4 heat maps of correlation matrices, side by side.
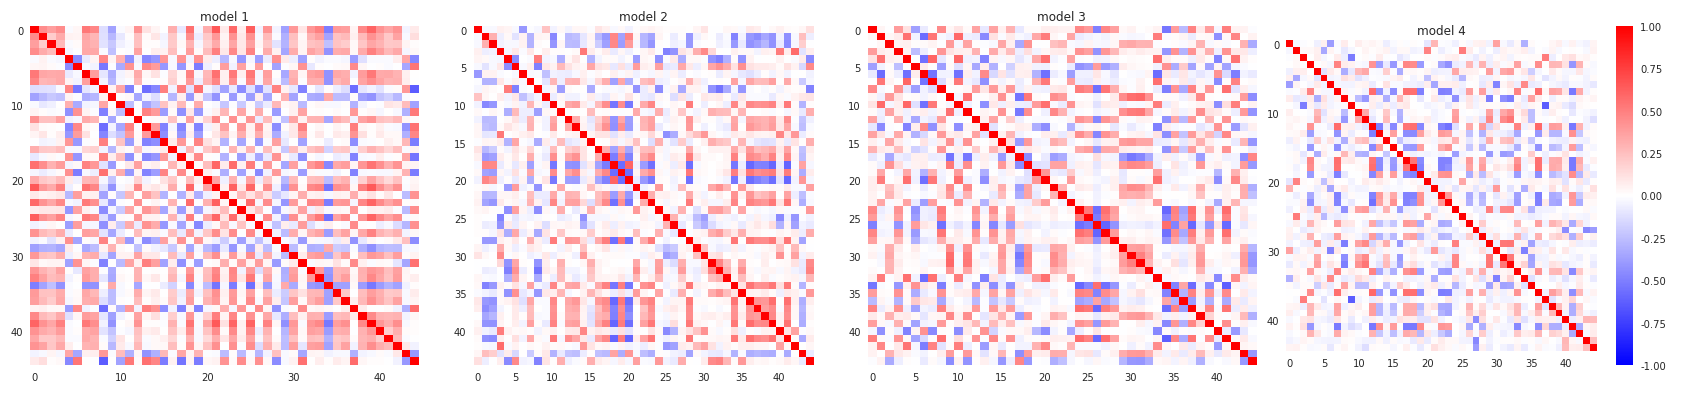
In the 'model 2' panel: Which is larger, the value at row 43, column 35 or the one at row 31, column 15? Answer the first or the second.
the second
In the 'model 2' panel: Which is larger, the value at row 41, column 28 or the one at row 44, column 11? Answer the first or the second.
the first
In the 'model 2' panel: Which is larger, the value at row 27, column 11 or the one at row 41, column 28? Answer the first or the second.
the second
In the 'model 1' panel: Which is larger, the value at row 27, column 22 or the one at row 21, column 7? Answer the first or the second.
the second
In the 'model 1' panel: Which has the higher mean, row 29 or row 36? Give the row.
36
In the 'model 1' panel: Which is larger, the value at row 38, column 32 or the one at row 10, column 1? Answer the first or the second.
the first
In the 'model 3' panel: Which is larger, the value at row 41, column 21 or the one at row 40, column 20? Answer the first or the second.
the first
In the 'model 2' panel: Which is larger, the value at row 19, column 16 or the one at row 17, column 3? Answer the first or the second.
the first
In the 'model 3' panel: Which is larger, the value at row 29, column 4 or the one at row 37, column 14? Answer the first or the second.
the second
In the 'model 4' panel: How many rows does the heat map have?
45
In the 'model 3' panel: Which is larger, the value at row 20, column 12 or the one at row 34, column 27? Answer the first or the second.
the first
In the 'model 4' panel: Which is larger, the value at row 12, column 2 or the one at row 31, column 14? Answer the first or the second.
the second
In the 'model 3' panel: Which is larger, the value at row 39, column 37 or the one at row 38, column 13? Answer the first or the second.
the first
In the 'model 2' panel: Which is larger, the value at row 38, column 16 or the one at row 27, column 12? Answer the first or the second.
the first
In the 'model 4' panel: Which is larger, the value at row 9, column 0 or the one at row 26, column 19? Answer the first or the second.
the first
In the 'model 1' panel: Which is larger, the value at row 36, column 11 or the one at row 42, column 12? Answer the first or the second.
the second
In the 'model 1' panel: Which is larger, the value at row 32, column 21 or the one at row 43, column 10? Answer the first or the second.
the first
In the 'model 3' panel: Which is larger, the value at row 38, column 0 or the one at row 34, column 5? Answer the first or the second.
the second
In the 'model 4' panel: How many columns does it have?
45
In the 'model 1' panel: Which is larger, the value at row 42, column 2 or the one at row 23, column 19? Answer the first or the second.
the first
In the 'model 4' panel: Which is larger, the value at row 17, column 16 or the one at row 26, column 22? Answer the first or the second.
the first
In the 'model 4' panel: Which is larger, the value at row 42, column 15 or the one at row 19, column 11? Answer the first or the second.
the second
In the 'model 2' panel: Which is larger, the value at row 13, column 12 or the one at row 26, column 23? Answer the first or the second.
the first
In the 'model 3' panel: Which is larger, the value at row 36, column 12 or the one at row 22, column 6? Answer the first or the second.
the second
